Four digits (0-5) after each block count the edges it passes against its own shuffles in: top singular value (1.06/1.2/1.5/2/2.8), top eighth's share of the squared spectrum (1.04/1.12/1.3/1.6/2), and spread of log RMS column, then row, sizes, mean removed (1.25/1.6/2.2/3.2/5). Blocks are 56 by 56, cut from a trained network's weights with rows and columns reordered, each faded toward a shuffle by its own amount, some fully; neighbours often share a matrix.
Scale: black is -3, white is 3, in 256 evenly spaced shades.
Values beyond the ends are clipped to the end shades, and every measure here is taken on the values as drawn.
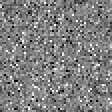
0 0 0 0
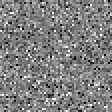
0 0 0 0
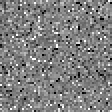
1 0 0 0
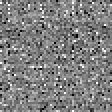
2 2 2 0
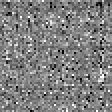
2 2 2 0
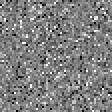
0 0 0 0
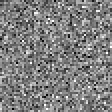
0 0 0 0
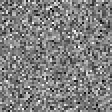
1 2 0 0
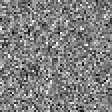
2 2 0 0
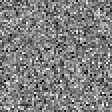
0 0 0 0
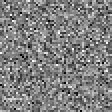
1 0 0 0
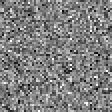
3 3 1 1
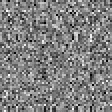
3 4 2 1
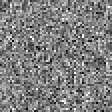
3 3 1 0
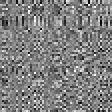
4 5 3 2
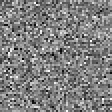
0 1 0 0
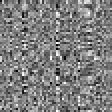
4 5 3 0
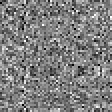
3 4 2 1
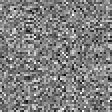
4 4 2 1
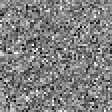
1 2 0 1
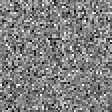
1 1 0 0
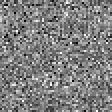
2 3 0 1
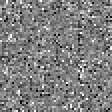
1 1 1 0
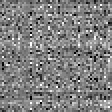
2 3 3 1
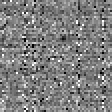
2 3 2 0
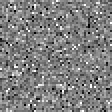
0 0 1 0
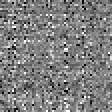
2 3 3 0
